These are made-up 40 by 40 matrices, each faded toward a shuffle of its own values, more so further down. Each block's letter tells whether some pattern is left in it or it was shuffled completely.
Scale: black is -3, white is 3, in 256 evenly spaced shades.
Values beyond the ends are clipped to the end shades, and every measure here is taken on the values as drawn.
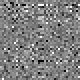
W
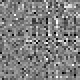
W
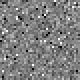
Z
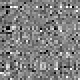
W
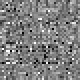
W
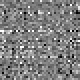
W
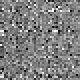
W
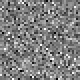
Z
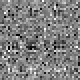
W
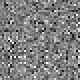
W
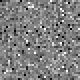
Z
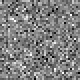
Z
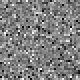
Z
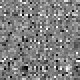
W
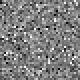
Z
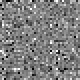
W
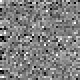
W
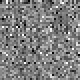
W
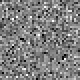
Z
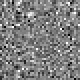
W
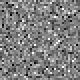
Z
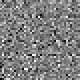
W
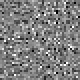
W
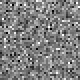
Z
